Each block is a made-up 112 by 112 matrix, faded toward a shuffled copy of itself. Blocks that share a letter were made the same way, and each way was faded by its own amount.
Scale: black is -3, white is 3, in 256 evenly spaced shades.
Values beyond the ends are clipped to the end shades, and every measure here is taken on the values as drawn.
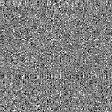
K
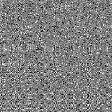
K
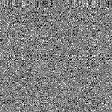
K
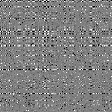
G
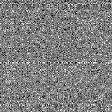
K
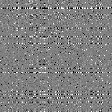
G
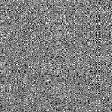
K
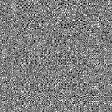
K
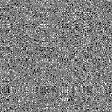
K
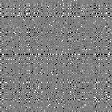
G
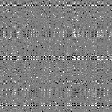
G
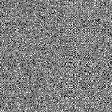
K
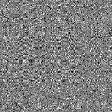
K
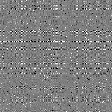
G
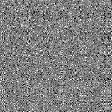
K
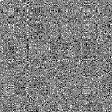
K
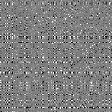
G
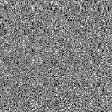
K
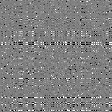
G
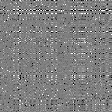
G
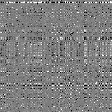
G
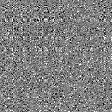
K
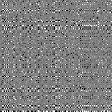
G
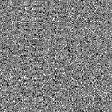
K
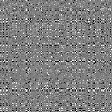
G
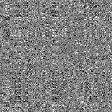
K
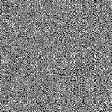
K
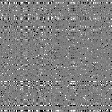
G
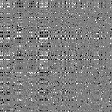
G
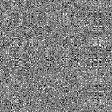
K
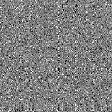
K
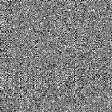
K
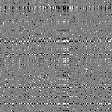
G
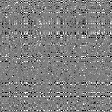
G
